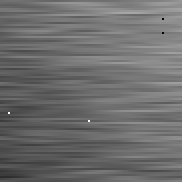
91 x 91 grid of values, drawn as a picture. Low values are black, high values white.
Grain: streaks across. Histogram: bell-shaped. Slope: up to the top right. Mirror symmetry: none. Lone odd cells: 4, 2 higher and 2 lower than their neighbours. Ninth with the highest average: top right.
